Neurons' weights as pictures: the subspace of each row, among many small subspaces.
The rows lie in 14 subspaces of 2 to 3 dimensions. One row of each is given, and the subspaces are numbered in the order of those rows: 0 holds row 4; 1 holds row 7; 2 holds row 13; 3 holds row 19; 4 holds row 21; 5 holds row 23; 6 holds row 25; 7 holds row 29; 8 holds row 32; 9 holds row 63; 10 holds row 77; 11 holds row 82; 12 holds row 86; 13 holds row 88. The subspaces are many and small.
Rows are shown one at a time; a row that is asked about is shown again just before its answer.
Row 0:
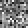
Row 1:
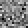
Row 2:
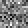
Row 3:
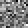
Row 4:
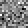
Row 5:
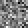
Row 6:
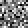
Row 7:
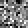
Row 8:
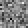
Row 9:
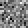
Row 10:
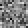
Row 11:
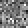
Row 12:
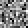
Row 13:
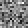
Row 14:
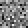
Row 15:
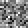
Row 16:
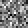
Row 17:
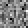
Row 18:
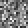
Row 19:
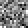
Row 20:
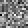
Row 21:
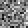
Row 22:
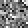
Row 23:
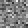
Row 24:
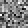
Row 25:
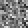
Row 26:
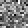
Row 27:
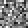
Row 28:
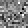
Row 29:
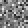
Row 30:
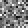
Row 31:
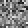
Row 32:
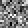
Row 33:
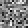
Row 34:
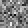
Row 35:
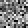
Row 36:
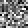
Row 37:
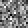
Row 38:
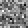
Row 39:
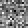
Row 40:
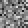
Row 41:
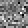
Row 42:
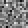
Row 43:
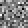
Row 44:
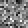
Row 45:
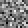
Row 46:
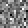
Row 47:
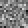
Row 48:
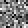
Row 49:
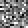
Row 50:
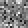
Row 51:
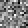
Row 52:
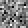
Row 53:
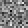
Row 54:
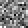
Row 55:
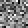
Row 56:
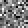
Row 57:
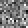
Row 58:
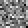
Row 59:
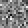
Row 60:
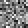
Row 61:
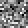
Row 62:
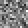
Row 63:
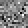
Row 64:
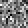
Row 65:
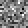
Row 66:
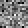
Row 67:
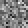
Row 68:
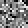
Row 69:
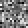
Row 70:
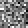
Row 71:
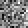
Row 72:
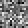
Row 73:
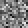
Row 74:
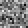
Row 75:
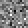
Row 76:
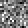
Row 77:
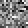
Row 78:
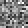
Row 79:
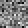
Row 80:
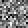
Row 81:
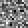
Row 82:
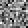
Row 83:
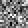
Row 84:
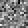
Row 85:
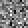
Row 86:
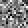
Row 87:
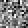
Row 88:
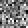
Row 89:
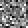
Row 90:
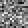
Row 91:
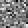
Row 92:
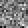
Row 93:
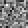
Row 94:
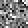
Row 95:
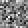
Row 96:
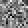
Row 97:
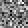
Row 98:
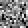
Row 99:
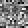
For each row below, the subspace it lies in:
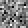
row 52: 8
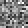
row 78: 6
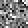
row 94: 10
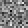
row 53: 2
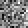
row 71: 4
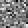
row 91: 5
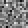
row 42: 4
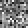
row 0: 13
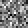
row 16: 8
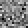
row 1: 0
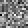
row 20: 0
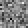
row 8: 2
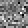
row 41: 9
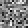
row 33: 11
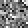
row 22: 10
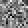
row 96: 12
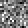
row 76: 12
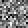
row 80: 1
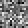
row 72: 2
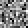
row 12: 11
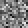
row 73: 6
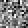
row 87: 4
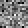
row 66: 3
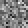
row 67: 6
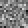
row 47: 3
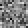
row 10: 2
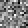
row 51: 4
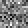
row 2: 1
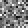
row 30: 7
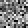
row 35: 9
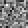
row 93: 4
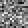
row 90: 12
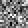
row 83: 8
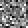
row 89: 0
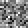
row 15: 1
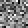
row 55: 5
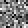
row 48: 9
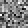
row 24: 0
